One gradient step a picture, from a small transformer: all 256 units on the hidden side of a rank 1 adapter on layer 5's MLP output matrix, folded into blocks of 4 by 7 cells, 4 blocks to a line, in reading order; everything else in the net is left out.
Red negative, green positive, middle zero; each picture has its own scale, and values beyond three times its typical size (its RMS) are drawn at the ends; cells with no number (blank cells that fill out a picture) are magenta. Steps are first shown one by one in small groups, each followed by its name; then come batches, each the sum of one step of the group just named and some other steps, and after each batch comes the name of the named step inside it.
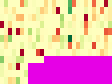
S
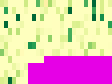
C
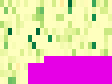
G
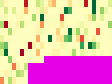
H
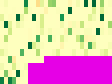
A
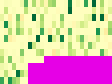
A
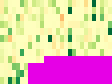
A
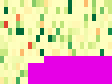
H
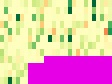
C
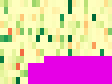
S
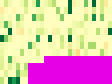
A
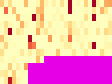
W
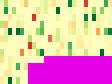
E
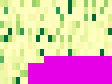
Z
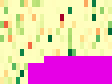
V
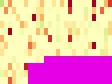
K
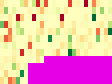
V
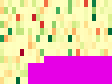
Z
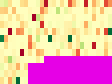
K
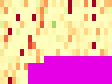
W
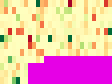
W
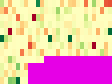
K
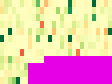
Z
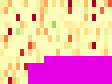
K
